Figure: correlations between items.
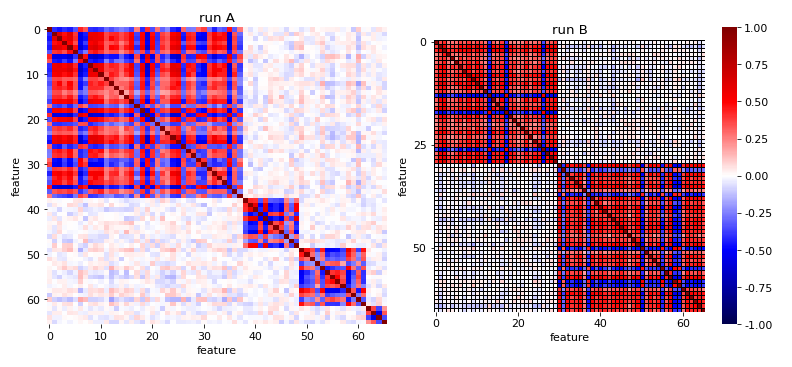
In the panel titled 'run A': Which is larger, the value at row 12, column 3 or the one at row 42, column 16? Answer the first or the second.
the first
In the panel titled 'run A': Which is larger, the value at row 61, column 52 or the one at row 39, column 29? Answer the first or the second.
the second
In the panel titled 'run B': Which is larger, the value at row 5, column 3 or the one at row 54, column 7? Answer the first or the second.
the first
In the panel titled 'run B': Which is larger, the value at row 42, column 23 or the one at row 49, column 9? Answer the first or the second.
the first
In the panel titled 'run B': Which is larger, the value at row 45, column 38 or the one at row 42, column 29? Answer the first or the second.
the first
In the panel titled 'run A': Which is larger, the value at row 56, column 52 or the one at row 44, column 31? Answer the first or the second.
the first
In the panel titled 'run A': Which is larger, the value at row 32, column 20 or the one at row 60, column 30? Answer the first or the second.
the first
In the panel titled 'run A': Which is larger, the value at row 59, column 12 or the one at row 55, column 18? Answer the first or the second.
the first
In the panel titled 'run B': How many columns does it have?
66
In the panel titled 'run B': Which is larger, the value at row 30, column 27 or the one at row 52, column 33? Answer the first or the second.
the second
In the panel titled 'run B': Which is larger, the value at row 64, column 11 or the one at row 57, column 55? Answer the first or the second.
the first
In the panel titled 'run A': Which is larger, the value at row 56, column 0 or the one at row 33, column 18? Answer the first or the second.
the second
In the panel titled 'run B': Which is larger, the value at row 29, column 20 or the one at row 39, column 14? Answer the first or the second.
the first
